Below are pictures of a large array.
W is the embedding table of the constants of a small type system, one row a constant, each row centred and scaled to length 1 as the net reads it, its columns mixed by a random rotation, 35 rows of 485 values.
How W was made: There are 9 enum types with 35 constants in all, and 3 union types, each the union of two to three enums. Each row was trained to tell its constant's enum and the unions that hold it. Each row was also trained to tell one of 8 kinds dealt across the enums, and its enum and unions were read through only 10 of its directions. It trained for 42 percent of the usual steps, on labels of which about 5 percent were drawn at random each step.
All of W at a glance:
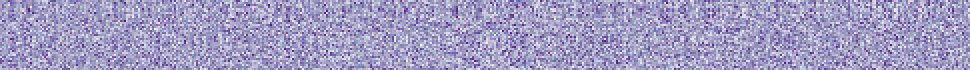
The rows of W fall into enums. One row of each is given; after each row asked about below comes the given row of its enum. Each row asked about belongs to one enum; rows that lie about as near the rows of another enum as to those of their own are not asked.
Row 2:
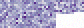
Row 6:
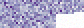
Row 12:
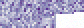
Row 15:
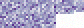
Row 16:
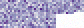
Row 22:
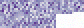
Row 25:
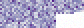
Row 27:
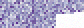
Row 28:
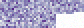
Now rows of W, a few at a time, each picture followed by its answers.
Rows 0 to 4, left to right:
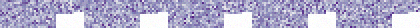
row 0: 16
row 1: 28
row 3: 6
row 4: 15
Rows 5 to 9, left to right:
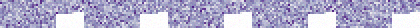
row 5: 15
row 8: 15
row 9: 22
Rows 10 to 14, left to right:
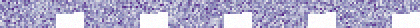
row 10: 28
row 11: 27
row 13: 27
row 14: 22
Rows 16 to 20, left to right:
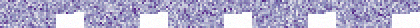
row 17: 6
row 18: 12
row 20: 12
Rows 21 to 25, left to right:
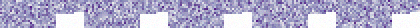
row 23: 12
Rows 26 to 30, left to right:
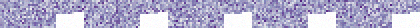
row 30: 16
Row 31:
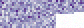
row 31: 12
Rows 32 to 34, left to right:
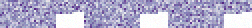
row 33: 6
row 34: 27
